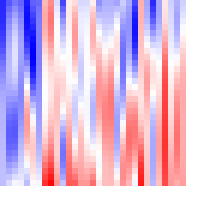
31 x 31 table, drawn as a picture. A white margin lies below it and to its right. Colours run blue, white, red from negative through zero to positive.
Values rise toward the bottom right. The ninth with the lowest average is the top left. Streaks run downward.
